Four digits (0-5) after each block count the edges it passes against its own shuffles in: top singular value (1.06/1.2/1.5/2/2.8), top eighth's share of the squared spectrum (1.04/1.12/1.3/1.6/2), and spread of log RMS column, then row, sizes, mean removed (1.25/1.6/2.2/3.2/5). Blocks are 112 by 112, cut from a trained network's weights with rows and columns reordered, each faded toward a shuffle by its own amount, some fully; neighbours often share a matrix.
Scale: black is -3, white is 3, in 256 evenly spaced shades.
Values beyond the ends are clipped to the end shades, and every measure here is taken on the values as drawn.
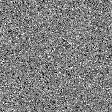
0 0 0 0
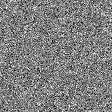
0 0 0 0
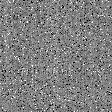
1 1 0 1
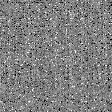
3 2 0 2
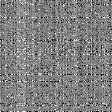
4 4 1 4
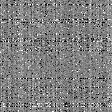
4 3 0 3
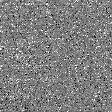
2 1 1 0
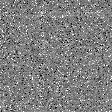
1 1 1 0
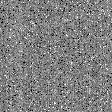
2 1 0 1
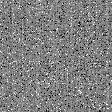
2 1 0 1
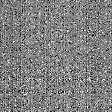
3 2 0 2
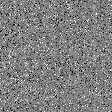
0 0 0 0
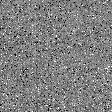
1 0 0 0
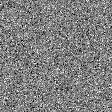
0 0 0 0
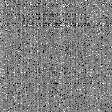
3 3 0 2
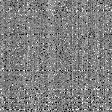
3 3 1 3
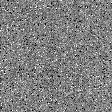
1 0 0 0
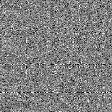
3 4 2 2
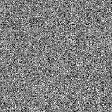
3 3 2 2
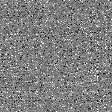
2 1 1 0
